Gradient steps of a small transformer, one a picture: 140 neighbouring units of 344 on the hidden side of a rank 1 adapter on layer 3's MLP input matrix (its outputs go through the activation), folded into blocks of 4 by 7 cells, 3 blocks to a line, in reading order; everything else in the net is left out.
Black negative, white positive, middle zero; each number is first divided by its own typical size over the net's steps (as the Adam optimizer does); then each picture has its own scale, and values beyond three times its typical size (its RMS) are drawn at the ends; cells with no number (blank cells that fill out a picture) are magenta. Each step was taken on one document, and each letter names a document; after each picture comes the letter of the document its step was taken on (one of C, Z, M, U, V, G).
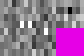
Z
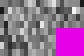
Z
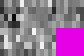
Z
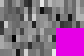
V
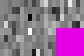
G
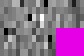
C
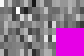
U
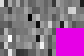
C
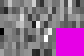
U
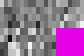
Z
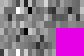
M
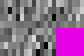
V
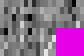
U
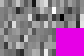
G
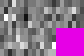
Z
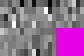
U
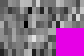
V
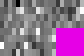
V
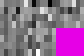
U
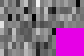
V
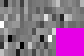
C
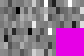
G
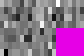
V
